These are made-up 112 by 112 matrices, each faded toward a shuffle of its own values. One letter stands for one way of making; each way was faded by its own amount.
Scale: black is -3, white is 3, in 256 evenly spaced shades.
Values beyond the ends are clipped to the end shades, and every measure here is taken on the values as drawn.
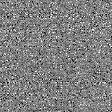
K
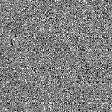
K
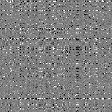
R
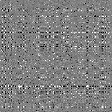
R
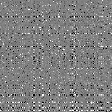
R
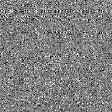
K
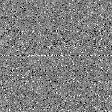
K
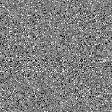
K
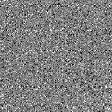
K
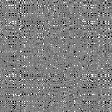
R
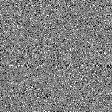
K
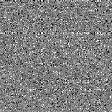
K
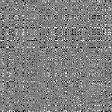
R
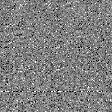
K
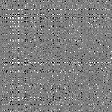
R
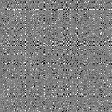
R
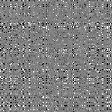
R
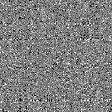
K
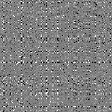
R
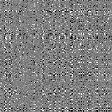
R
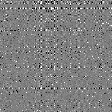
R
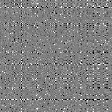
R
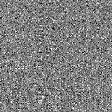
K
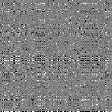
R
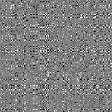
R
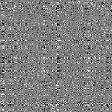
R
